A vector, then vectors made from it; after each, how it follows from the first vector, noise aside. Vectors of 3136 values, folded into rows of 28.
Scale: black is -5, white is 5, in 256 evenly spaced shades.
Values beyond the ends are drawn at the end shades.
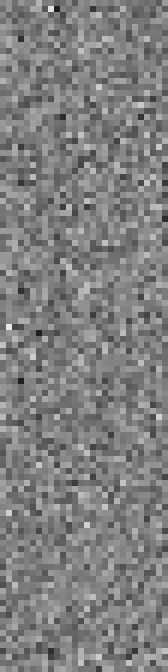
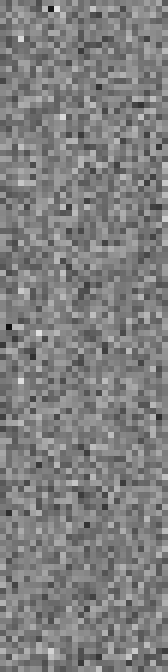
negated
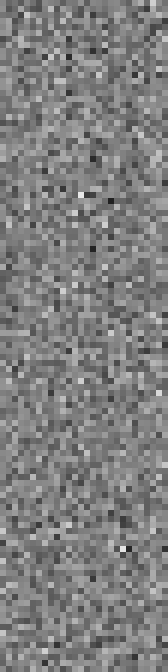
wrapped around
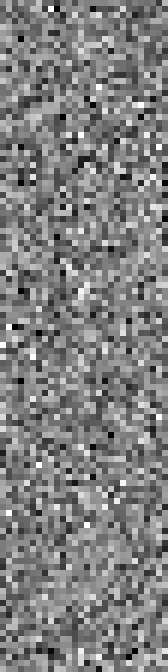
scaled up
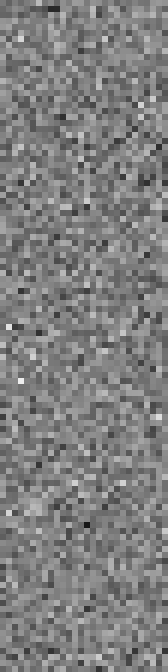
sign-scrambled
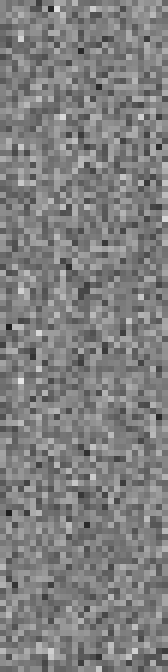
negated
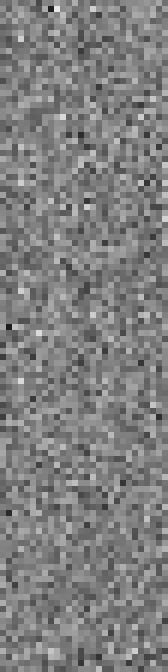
negated
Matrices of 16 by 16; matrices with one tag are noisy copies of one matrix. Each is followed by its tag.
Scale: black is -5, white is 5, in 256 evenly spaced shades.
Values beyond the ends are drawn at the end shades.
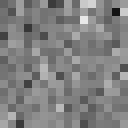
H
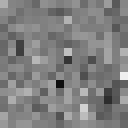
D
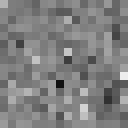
D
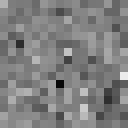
D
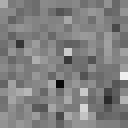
D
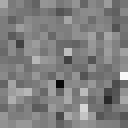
D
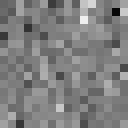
H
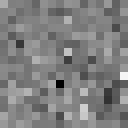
D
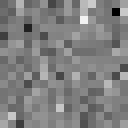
H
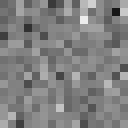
H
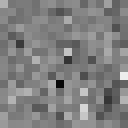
D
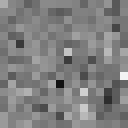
D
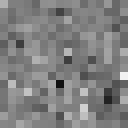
D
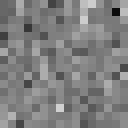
H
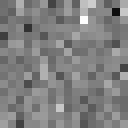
H
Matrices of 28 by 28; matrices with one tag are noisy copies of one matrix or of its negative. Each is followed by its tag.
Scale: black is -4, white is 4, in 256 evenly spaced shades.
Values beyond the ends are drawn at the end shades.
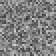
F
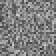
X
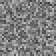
F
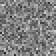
F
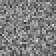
F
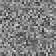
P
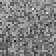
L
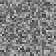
F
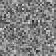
F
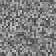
P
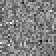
X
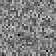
P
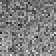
L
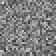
F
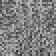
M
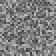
F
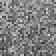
L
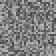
X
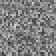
P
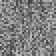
M
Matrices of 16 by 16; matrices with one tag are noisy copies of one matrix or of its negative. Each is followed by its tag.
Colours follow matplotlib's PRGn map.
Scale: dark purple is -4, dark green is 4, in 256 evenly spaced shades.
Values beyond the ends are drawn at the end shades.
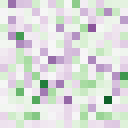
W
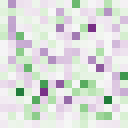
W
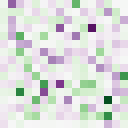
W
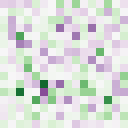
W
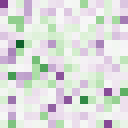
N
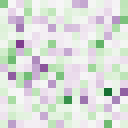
N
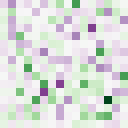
W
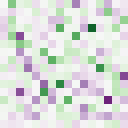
W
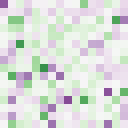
N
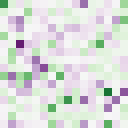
N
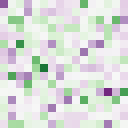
N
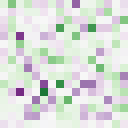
W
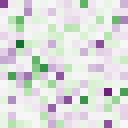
N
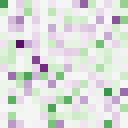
N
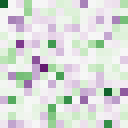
N
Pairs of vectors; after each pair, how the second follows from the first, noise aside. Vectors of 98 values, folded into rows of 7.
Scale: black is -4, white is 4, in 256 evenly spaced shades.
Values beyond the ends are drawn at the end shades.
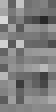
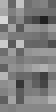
copied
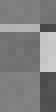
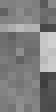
copied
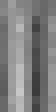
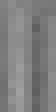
shrunk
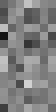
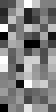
scaled up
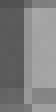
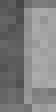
copied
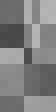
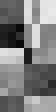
scaled up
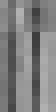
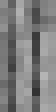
copied
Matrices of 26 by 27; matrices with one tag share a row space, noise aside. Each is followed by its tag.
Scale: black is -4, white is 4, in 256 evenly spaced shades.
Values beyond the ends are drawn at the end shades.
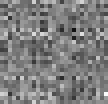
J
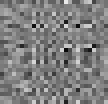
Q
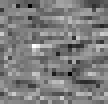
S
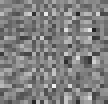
Q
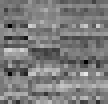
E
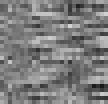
S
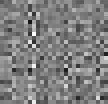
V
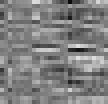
S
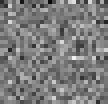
J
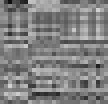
E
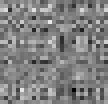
J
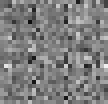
V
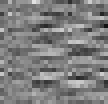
S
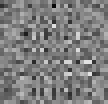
Q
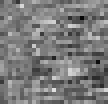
S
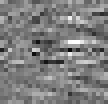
S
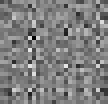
V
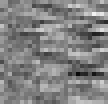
S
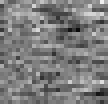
S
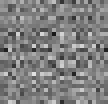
J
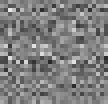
J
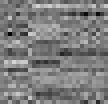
E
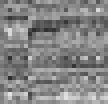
E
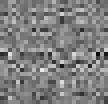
J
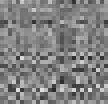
J
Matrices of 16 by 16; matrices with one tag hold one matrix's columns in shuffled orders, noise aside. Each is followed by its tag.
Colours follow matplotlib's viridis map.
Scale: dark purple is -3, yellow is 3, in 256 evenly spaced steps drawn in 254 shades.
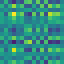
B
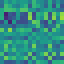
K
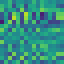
K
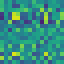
K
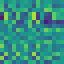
K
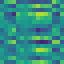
B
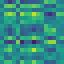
B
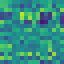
K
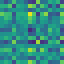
B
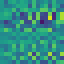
K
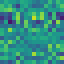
K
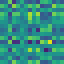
B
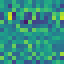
K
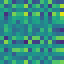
B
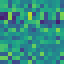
K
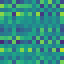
B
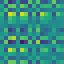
B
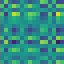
B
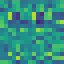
K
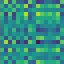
B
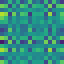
B
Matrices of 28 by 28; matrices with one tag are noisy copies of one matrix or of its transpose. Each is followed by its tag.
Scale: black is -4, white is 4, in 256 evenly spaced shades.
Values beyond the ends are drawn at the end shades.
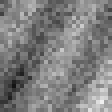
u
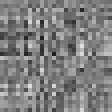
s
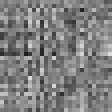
s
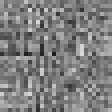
s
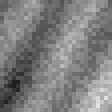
u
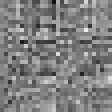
s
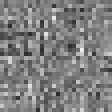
s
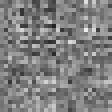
s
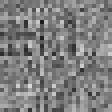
s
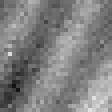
u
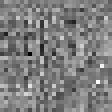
s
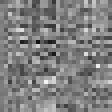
s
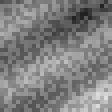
u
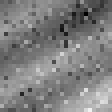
u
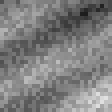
u
